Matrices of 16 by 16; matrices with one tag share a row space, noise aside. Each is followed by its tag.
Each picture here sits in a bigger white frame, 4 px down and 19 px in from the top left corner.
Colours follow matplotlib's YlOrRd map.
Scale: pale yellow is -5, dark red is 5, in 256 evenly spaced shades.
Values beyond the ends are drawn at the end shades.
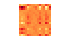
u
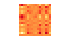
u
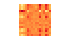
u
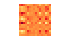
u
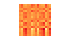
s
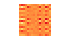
u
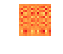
s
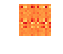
s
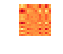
u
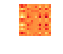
u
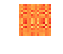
s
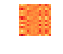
u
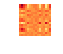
u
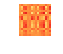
s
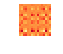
s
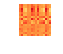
s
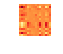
u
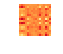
u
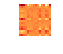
u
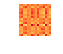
s
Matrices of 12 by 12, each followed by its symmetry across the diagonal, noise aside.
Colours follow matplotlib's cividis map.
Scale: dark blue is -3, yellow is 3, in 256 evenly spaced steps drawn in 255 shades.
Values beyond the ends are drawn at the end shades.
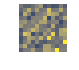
symmetric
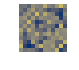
symmetric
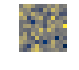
neither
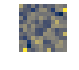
symmetric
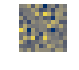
antisymmetric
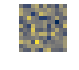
antisymmetric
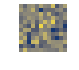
neither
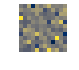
antisymmetric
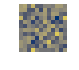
symmetric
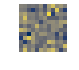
antisymmetric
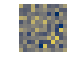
symmetric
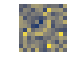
symmetric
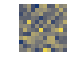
neither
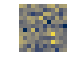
neither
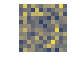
neither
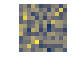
neither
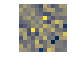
symmetric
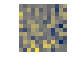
neither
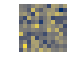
antisymmetric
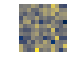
antisymmetric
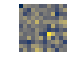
symmetric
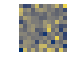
antisymmetric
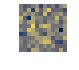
neither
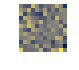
antisymmetric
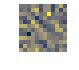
antisymmetric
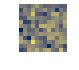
neither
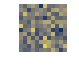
antisymmetric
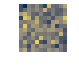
neither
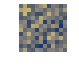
symmetric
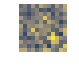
symmetric
